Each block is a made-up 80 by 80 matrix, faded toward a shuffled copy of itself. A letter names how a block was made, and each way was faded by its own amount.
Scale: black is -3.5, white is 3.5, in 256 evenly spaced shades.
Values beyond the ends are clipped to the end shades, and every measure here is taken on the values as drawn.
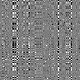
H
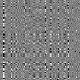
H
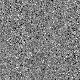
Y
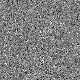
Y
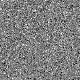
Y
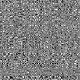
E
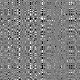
H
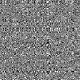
E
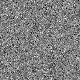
Y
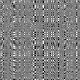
H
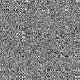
E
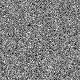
Y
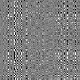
H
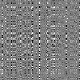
H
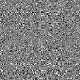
E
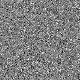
Y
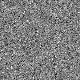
Y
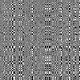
H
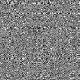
E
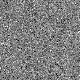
Y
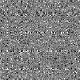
E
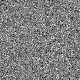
Y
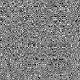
E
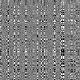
H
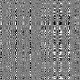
H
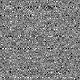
E
